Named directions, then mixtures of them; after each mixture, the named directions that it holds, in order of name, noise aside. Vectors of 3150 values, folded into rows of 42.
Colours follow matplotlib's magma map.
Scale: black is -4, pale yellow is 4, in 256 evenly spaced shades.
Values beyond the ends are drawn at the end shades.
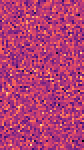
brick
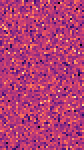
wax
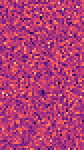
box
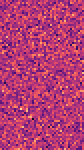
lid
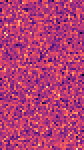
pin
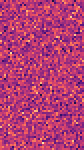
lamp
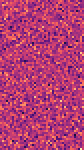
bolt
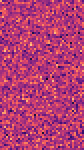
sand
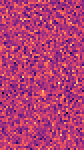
box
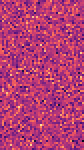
brick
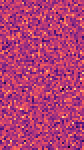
bolt, brick, lid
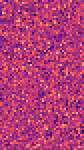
box, pin, sand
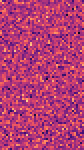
sand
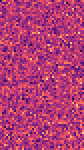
sand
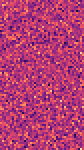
bolt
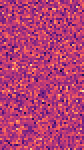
box, lid, pin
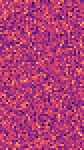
bolt, sand, wax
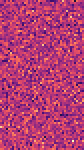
brick, lamp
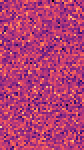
lamp, pin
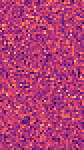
box, brick, wax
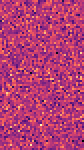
brick
